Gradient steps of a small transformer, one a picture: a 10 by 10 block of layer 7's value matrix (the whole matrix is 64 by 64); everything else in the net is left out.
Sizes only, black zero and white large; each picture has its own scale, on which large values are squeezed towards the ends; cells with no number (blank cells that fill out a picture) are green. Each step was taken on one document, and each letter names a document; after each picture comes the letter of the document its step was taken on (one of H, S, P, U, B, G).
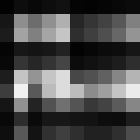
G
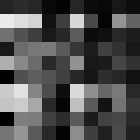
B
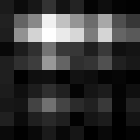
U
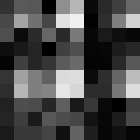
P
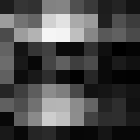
U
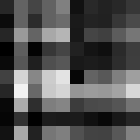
G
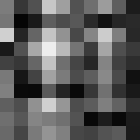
U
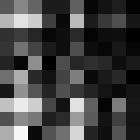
B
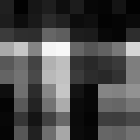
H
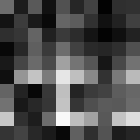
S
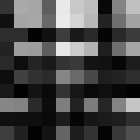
S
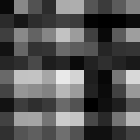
P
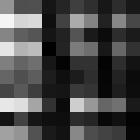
B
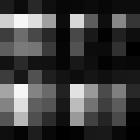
B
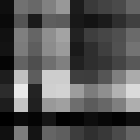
G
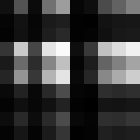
H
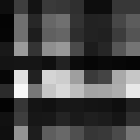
G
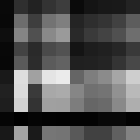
G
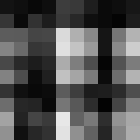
S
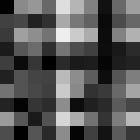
S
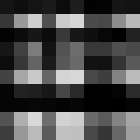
P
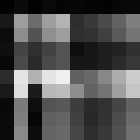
G
